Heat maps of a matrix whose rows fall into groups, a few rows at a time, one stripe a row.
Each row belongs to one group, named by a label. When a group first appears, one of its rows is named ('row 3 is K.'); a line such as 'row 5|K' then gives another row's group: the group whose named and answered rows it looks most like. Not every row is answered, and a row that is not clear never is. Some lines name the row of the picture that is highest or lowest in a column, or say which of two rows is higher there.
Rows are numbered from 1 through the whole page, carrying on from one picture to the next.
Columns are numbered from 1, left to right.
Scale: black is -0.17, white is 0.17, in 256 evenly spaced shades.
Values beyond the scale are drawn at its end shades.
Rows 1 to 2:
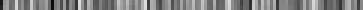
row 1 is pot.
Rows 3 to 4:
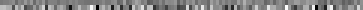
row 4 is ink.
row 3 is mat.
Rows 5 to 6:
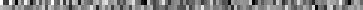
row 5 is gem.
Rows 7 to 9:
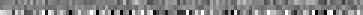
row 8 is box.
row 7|mat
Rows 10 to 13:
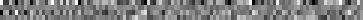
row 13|mat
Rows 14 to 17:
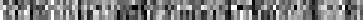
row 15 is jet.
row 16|gem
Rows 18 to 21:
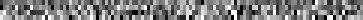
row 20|jet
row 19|pot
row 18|box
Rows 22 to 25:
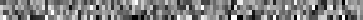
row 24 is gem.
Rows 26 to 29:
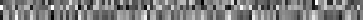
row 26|box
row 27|gem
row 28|pot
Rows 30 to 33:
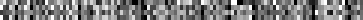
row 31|gem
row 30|jet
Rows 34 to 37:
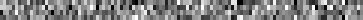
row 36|pot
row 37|mat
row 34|jet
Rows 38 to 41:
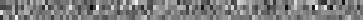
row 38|mat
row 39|box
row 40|gem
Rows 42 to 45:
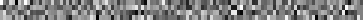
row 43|mat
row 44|jet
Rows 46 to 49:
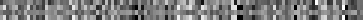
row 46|box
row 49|jet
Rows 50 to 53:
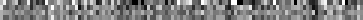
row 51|gem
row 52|ink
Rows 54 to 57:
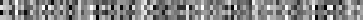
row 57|ink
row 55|ink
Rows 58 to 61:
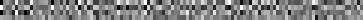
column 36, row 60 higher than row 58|No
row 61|ink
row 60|pot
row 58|pot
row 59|gem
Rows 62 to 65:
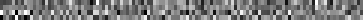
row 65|pot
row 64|gem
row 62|box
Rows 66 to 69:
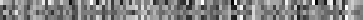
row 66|ink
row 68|pot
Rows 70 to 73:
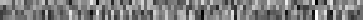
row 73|box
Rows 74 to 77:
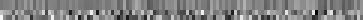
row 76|ink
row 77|gem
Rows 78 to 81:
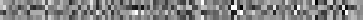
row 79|jet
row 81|ink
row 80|mat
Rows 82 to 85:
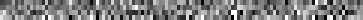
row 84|jet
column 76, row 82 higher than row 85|Yes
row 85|ink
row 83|mat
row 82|box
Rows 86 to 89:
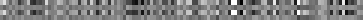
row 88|jet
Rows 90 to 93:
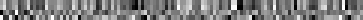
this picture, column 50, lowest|92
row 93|gem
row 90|jet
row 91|jet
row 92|pot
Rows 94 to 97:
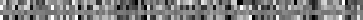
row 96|box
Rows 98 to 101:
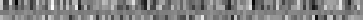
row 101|ink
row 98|gem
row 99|gem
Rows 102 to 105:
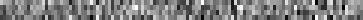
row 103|mat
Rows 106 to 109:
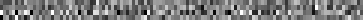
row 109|pot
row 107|box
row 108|gem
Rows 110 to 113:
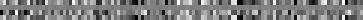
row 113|jet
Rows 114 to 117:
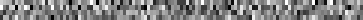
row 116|mat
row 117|pot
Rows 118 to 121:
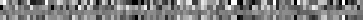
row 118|jet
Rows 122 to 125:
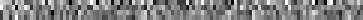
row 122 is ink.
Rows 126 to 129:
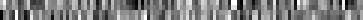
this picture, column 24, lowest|127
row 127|jet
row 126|jet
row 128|pot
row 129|pot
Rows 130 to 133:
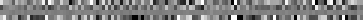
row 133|jet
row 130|ink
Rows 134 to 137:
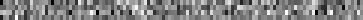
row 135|mat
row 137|pot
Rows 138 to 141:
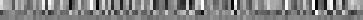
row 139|ink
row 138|ink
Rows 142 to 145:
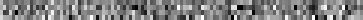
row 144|gem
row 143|jet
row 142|gem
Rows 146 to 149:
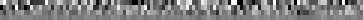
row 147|pot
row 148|mat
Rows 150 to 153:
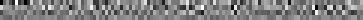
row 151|ink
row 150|pot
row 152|box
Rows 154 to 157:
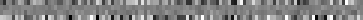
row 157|ink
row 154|mat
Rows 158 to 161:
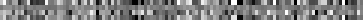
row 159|box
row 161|jet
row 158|jet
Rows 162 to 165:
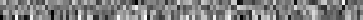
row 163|mat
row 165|pot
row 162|jet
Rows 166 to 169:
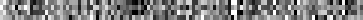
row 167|gem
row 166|jet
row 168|jet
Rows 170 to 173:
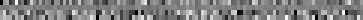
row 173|ink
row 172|jet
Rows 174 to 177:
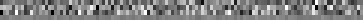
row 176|pot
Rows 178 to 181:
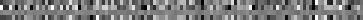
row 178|box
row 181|box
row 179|gem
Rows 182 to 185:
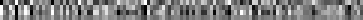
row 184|gem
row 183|gem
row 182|pot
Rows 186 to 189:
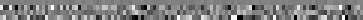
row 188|mat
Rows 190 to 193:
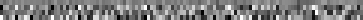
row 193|gem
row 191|pot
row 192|box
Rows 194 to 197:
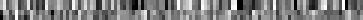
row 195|jet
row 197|pot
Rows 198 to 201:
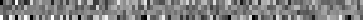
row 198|pot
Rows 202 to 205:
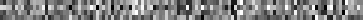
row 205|box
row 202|mat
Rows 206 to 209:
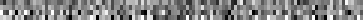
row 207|ink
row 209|ink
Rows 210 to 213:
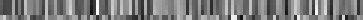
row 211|box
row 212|box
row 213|jet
